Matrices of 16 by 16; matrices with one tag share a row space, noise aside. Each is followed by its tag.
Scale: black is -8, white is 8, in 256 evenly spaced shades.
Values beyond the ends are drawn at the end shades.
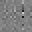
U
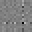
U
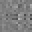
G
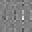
U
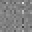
U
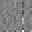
U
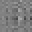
G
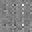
U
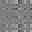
G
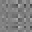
G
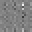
U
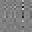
U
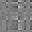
G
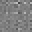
G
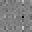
U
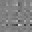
G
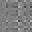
G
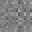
G
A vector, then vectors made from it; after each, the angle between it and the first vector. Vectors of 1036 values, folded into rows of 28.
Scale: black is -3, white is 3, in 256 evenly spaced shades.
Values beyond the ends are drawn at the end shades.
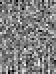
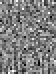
nearly opposite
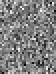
partly opposed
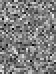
orthogonal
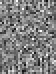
nearly opposite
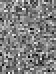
partly opposed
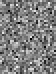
orthogonal
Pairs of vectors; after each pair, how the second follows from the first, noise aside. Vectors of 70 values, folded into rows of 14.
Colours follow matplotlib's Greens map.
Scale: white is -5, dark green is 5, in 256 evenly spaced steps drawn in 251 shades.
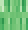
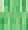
copied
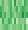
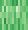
wrapped around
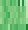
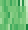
copied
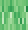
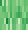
wrapped around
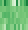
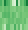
copied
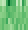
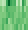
copied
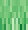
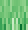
copied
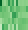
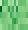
wrapped around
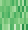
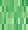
wrapped around
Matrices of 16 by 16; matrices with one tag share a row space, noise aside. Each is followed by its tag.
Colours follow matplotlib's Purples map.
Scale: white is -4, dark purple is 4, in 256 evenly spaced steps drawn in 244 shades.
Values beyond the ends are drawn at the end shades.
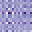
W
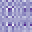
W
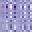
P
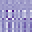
W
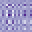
W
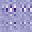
P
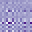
W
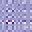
W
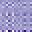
W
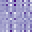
P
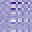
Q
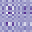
W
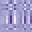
P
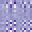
P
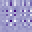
P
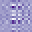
Q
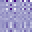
P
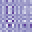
W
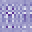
W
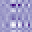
Q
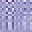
W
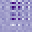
Q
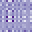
W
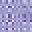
W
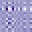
W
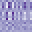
W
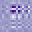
Q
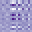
Q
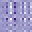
P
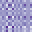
W
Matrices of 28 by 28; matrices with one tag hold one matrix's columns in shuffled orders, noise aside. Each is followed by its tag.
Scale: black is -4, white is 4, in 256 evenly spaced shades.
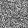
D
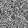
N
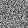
N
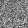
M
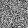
M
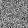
M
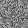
D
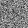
N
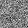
D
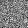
M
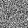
N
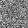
N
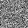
D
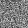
M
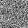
N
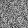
M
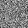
N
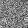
M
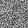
D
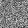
M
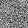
D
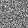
D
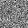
N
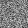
M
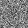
N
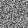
N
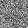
D
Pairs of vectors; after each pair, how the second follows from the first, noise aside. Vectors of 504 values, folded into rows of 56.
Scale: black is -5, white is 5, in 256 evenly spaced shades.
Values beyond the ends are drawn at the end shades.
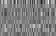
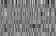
negated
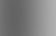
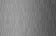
negated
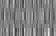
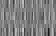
negated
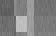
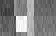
scaled up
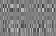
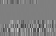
partly zeroed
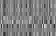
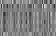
wrapped around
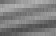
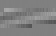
partly zeroed
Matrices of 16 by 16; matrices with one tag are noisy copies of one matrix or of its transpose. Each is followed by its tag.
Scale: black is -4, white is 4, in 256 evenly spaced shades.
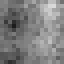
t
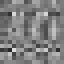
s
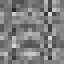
s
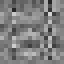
s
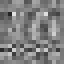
s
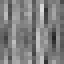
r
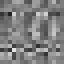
s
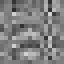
s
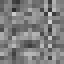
s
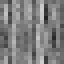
r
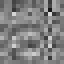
s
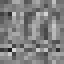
s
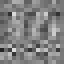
s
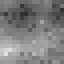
t
